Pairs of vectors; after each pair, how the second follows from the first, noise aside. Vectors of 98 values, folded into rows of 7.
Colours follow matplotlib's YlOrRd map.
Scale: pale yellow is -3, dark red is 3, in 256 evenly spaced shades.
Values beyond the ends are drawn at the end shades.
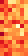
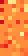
partly zeroed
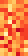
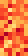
sign-scrambled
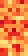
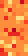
partly zeroed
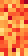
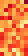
sign-scrambled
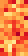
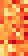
sign-scrambled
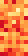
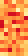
sign-scrambled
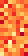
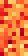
sign-scrambled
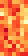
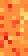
partly zeroed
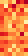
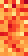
sign-scrambled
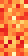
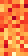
sign-scrambled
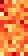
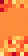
partly zeroed
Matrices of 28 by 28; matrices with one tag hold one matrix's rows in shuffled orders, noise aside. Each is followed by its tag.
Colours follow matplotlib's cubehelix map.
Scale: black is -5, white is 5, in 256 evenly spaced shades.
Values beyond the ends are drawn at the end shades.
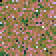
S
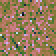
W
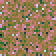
S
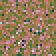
W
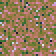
S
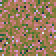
S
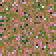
S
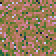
S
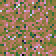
W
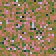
W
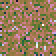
S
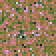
W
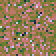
W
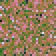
S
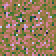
W
